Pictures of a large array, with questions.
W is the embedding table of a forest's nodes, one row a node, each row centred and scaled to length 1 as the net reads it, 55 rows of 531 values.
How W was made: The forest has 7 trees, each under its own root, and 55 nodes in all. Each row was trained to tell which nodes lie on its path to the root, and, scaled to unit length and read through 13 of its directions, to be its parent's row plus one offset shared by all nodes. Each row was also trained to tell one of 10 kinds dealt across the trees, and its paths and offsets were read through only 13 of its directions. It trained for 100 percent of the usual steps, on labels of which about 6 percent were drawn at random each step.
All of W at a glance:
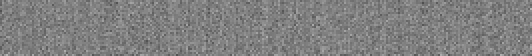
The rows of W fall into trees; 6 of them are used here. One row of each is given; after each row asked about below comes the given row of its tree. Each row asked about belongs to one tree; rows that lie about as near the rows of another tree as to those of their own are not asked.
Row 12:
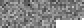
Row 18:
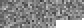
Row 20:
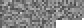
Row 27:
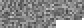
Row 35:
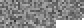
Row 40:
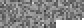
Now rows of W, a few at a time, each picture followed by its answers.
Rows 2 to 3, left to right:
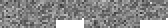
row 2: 12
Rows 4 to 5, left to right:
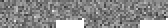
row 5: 27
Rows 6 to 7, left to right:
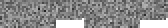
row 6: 12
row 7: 27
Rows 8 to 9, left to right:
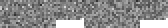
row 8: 18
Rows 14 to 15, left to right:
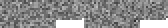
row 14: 40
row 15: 27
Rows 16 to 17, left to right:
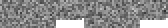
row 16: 27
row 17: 18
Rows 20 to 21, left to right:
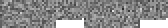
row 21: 12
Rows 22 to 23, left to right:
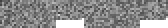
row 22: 18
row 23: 20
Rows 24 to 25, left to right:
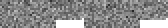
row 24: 12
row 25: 12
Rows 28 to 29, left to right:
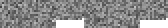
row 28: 35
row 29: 27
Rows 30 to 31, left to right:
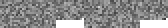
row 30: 20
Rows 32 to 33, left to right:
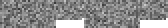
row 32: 20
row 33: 27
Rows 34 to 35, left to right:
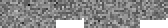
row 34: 12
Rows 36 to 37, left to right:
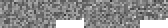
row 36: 18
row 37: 18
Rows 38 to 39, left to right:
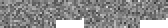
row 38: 20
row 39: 18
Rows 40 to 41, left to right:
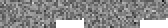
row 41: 12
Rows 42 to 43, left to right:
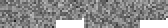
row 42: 18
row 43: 27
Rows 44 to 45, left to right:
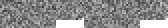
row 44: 18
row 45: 20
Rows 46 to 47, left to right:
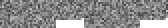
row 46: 12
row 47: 18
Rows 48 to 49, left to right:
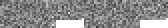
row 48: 18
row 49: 12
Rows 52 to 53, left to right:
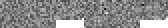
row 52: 40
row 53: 12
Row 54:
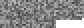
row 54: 35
